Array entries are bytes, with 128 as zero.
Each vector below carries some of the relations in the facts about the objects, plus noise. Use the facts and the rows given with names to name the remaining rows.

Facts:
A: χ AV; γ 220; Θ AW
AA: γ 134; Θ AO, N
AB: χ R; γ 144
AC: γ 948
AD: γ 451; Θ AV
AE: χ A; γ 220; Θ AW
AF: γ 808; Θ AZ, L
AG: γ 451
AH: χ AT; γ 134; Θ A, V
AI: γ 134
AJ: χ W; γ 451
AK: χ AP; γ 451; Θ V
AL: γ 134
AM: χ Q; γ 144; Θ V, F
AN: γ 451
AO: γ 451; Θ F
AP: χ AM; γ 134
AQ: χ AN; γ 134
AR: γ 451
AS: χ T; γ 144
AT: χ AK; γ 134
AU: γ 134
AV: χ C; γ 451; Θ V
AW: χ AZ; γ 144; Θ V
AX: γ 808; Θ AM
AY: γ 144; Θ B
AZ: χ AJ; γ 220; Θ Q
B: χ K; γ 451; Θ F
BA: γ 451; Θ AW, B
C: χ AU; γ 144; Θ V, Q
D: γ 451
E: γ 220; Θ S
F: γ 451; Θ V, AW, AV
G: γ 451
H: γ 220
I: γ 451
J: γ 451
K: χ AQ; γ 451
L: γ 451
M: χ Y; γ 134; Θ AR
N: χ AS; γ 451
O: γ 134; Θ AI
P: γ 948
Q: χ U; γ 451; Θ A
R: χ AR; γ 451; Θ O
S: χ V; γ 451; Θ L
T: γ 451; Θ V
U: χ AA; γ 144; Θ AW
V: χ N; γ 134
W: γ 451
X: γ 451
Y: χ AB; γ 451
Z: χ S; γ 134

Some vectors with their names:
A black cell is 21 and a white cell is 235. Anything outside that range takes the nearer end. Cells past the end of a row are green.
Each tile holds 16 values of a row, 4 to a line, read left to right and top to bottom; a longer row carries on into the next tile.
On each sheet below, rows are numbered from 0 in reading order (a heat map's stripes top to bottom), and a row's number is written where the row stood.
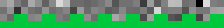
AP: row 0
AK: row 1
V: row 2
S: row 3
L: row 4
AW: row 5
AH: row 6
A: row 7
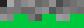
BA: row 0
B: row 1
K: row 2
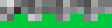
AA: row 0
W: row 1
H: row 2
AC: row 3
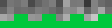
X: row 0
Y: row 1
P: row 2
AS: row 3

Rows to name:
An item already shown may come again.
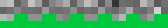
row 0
T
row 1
AV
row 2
F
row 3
AV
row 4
AB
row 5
AM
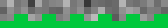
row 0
AX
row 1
Q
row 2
AX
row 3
AB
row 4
AZ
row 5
AD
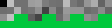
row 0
U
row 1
M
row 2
E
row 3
F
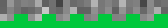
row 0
R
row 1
C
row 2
AY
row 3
AX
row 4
AF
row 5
AY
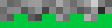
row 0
B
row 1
M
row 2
AO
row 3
AU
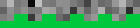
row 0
AX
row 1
AE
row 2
Z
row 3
AY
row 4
AQ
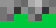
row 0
AT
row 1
O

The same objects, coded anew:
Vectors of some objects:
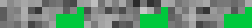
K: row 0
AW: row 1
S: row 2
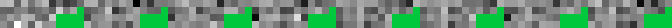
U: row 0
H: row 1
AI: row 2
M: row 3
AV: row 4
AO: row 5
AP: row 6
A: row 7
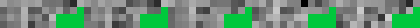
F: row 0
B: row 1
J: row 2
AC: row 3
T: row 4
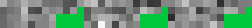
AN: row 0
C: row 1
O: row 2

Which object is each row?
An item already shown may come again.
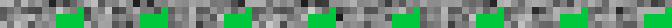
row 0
AB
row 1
AZ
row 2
F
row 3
AY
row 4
AT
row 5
F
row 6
AF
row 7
AX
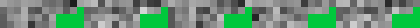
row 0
AK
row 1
AM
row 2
AD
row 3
AU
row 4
AS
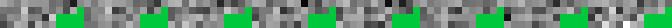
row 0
T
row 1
R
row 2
AB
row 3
E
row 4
AE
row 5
S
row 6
Z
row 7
AA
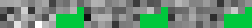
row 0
AA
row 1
AH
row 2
V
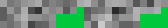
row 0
S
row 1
AF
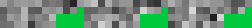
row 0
BA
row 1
AM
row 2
Q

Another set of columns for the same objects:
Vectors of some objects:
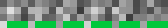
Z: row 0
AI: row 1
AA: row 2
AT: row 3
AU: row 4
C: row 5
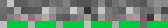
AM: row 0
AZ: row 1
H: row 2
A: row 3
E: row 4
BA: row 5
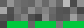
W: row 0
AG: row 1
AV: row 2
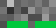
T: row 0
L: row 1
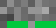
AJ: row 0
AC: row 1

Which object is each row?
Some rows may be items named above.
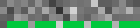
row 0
R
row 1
AS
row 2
AE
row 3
AM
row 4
AB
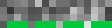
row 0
Q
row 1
AV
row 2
AZ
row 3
AH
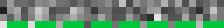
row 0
AW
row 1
M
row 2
AZ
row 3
Q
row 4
AV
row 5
B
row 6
AK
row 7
A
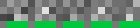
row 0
AO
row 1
AX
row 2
AD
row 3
AF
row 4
S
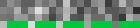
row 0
AY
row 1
Z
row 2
V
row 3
U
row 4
F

